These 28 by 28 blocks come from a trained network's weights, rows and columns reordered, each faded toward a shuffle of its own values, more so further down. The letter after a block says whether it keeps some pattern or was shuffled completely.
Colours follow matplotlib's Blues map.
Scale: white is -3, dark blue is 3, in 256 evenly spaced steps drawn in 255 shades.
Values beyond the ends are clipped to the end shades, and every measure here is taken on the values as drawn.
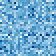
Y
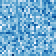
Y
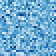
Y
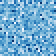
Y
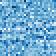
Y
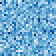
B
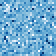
B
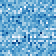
Y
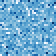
B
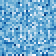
Y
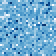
B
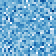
Y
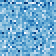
Y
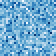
B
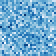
B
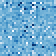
Y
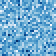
B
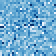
Y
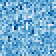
Y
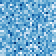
Y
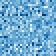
Y
